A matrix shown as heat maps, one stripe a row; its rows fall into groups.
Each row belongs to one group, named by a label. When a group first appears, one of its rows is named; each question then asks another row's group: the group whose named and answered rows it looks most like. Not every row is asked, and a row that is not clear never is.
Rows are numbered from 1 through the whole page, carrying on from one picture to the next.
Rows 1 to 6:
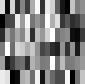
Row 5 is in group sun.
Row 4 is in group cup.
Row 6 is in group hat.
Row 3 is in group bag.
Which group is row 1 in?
sun
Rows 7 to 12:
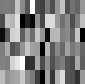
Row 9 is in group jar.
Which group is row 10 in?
hat
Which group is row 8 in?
bag
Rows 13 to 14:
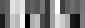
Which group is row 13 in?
jar
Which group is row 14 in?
jar
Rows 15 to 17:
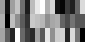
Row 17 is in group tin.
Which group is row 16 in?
sun
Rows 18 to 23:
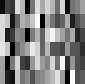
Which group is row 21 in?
hat
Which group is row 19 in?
hat
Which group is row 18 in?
tin
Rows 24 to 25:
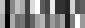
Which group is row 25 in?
sun
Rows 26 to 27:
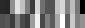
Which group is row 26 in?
jar
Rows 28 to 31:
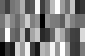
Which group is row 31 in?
bag
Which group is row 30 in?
cup
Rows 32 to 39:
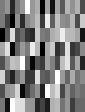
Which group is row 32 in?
hat
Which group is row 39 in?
jar
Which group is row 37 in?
tin
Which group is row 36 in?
jar
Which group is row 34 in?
jar
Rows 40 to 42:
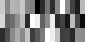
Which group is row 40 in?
cup
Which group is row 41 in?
sun
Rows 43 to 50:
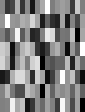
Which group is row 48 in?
jar
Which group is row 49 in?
hat
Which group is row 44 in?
cup
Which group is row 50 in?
jar
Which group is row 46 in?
cup
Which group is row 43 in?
bag
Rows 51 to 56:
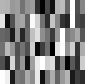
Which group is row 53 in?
tin
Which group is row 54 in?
cup
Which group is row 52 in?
sun
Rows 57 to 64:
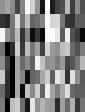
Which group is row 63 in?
bag
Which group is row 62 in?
tin
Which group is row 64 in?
sun
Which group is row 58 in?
bag
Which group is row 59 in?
bag
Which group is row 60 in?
bag
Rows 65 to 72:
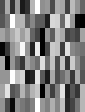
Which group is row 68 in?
jar
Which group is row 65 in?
tin
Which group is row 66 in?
jar
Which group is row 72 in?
tin
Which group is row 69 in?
sun
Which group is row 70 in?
jar
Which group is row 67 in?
cup
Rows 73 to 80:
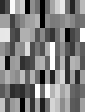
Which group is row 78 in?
cup
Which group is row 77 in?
sun
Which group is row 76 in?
bag
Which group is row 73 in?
jar
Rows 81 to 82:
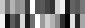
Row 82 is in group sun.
